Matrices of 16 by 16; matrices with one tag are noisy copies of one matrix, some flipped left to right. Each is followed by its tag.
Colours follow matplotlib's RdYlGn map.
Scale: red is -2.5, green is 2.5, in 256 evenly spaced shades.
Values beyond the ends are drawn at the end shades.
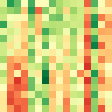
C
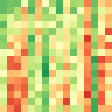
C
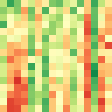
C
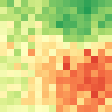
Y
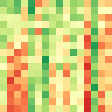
C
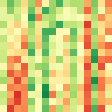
C
